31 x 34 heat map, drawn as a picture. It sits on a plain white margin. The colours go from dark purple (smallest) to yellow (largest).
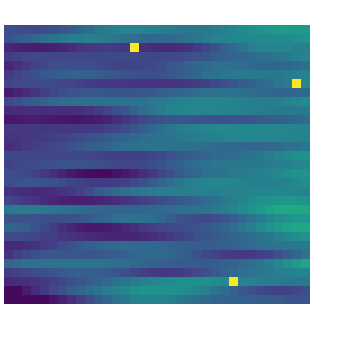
Slope: up to the right. Calmest part: middle right. Lone odd cells: 3, each higher than its neighbours. Grain: streaks across.
